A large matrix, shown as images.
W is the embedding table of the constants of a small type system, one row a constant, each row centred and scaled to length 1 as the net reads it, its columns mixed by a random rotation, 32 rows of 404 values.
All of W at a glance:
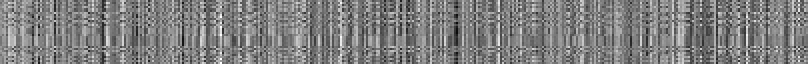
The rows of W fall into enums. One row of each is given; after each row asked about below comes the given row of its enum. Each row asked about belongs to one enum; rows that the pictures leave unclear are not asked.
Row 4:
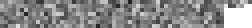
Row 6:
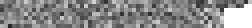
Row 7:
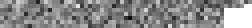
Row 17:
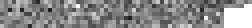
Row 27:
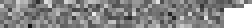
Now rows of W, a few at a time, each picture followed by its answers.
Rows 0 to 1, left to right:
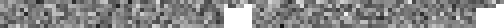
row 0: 4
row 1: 27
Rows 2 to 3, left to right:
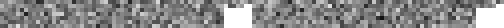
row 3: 7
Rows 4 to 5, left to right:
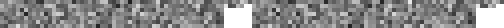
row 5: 4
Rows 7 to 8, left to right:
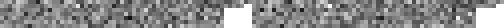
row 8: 17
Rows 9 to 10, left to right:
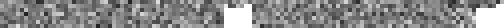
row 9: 4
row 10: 6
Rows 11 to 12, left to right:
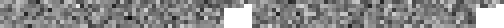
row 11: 7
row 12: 4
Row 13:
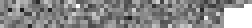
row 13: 17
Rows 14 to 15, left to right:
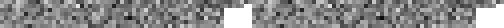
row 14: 7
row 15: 7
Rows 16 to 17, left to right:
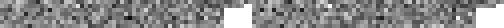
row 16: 7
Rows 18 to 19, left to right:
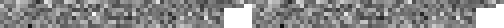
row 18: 27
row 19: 27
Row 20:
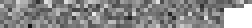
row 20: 27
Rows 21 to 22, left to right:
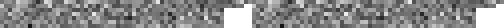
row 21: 27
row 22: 27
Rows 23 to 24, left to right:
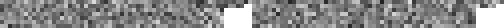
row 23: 6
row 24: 4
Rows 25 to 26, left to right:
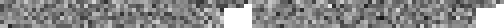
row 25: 6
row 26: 7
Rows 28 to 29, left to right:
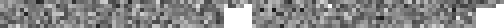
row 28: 4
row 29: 17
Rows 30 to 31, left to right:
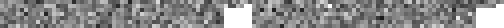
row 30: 4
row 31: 17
